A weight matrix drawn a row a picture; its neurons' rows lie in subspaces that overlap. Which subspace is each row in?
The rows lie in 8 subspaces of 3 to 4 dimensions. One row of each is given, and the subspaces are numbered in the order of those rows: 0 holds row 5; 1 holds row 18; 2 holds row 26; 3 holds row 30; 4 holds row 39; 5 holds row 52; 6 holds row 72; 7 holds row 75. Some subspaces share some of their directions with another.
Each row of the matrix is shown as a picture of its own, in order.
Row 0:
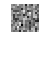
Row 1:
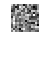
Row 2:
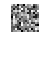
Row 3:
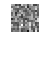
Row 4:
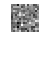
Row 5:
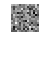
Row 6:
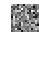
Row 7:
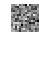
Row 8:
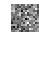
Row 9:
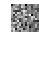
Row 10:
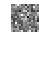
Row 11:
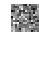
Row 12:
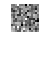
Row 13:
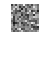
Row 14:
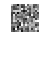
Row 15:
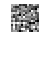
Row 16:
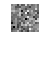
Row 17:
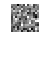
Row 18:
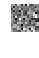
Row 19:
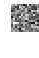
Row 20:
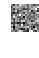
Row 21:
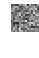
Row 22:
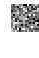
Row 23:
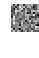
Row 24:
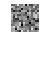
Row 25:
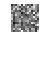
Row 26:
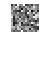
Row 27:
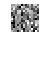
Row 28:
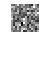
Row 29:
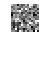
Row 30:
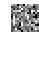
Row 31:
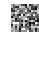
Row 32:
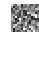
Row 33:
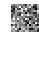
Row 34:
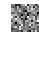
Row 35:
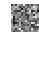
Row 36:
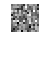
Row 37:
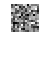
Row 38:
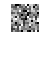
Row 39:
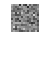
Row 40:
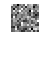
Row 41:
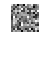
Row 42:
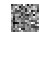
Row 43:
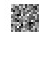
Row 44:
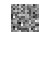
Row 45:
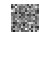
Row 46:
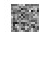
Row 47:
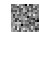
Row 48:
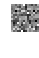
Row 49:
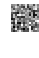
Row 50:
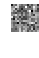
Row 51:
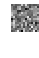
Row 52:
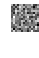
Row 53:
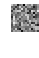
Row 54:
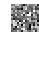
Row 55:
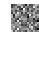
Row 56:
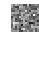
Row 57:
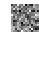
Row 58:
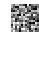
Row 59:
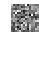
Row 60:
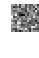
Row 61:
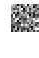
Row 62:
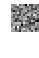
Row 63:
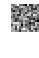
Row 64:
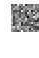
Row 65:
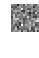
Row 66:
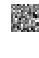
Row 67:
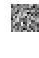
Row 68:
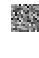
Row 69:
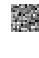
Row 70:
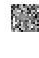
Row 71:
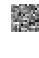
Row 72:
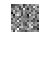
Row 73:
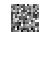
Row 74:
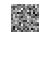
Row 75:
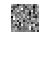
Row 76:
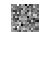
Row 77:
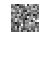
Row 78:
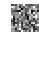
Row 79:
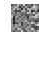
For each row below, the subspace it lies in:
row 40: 7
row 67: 1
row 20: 5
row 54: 7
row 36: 7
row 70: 6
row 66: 1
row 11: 7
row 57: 7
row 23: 5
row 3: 4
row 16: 2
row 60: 0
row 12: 2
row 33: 2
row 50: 7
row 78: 3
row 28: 1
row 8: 2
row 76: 4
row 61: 6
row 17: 1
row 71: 0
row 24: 3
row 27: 2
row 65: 7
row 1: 5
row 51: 2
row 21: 0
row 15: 5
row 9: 1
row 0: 7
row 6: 3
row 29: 2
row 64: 2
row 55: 6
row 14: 1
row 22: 6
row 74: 0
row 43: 6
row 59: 1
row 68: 4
